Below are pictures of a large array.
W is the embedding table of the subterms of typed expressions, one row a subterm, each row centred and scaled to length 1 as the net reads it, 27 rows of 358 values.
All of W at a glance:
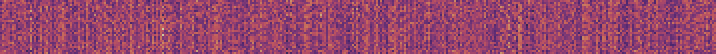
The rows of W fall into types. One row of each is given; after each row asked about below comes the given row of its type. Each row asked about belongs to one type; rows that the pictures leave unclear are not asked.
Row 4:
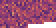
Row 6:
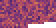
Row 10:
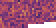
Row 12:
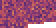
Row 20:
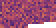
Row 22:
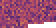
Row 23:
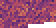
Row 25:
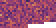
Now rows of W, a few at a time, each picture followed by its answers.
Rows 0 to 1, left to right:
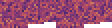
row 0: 10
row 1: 6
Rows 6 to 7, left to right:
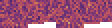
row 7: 12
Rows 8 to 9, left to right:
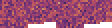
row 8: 12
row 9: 23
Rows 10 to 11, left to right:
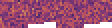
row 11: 4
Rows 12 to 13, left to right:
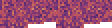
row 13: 12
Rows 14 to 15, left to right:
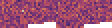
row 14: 22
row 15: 20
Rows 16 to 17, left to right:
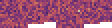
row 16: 6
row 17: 22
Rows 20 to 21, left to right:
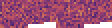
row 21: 10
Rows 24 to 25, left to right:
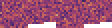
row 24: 20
